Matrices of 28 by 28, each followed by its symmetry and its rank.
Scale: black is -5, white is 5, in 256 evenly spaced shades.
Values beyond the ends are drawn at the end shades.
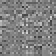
neither, rank five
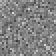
symmetric, full rank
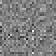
neither, rank five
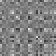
symmetric, rank three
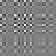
symmetric, rank one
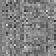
neither, rank five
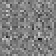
neither, rank five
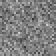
antisymmetric, full rank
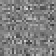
neither, rank five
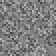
antisymmetric, full rank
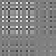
symmetric, rank one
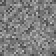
symmetric, full rank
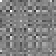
symmetric, rank three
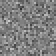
antisymmetric, full rank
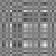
symmetric, rank one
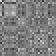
symmetric, rank three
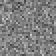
antisymmetric, full rank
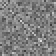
symmetric, full rank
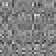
neither, rank five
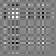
symmetric, rank one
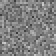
symmetric, full rank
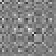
symmetric, rank three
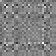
symmetric, rank three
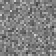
symmetric, full rank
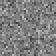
antisymmetric, full rank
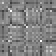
symmetric, rank three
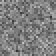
symmetric, full rank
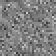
antisymmetric, full rank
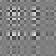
symmetric, rank one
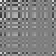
symmetric, rank one
